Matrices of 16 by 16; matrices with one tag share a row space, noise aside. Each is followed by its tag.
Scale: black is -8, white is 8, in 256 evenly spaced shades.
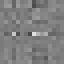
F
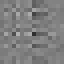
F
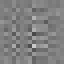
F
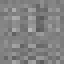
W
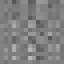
W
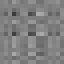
W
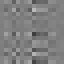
F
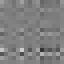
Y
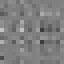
Y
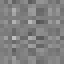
W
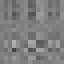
W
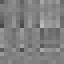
Y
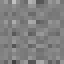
W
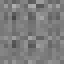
W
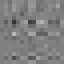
W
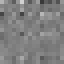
Y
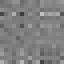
Y
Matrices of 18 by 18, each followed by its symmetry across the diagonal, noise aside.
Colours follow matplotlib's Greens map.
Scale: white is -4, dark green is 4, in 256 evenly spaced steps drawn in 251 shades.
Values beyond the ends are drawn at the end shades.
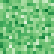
antisymmetric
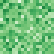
symmetric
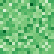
symmetric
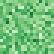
antisymmetric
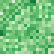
symmetric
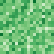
symmetric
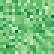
antisymmetric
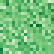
antisymmetric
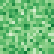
symmetric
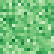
antisymmetric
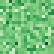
antisymmetric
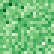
symmetric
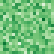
antisymmetric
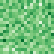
antisymmetric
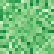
symmetric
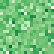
symmetric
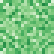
symmetric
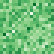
symmetric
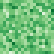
antisymmetric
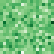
antisymmetric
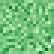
antisymmetric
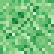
symmetric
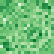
symmetric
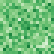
symmetric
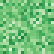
antisymmetric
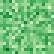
antisymmetric
